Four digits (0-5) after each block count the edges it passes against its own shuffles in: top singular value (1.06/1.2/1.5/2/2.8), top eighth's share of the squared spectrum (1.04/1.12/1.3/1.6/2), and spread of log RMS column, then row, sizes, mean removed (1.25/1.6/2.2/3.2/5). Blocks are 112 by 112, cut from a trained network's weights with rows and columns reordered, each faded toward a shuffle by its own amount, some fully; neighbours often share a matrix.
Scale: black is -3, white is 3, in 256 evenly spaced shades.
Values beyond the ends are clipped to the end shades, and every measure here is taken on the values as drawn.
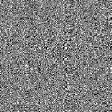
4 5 3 3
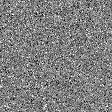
0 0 0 0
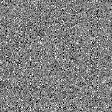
3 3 2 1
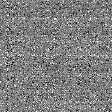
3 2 2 0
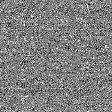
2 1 1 0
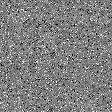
0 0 0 0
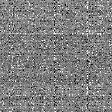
3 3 3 1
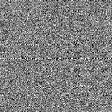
4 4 1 3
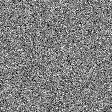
0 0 0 0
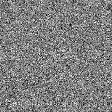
3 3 0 1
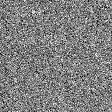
1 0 0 0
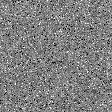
1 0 0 0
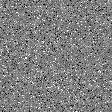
0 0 0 0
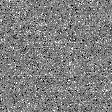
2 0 1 0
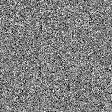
2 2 0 1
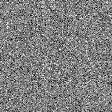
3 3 1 1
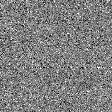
2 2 0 1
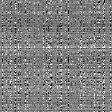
4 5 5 2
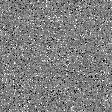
0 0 0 0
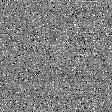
1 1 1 0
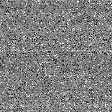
2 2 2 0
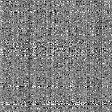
3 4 1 4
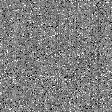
2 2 0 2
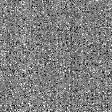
2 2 0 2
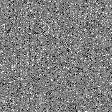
1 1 0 0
